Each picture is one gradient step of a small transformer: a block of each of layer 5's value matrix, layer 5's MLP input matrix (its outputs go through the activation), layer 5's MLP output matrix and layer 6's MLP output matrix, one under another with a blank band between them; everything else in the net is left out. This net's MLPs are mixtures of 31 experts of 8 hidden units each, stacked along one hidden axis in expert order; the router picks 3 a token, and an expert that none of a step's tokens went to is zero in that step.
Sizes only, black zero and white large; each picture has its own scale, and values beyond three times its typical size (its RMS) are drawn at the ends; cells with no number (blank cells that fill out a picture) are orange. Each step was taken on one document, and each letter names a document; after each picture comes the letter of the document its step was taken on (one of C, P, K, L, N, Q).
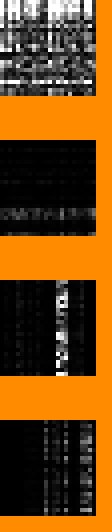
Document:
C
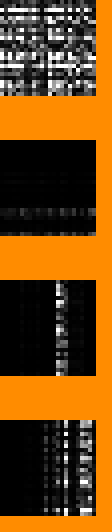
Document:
C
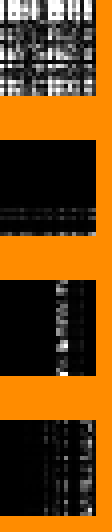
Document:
C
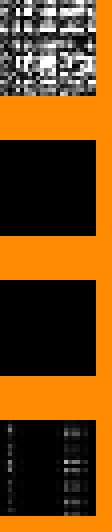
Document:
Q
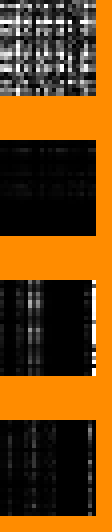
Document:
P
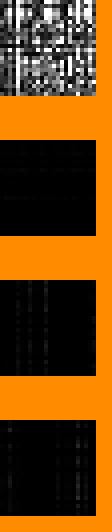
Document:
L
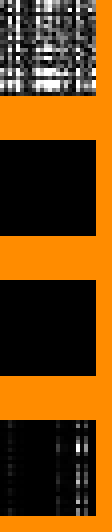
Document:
L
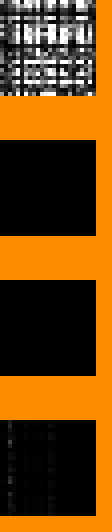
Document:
Q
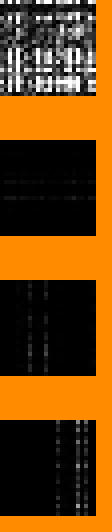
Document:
L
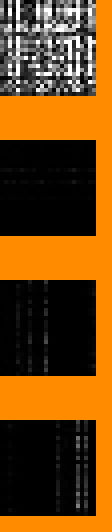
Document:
L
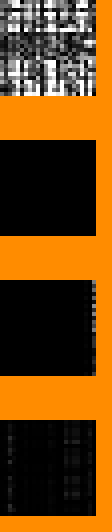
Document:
Q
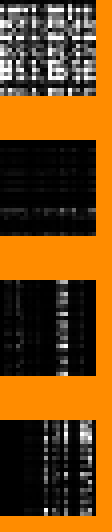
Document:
C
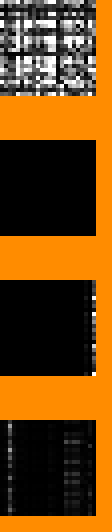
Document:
Q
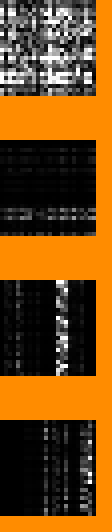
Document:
C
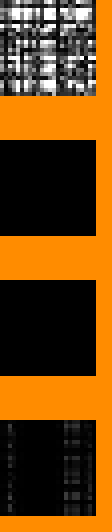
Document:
Q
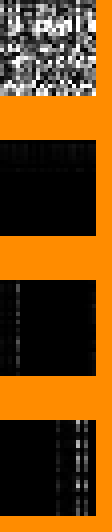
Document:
L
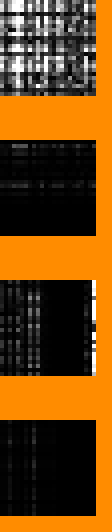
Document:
P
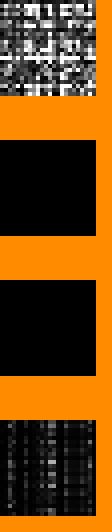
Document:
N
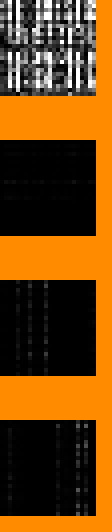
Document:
L
